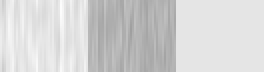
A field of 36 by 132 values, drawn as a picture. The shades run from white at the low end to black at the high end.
It is made of 1 by 3 panels. Panel 1,1: very low, streaked downward, faint in contrast. Panel 1,2: low, streaked downward, faint in contrast. Panel 1,3: very low, flat.
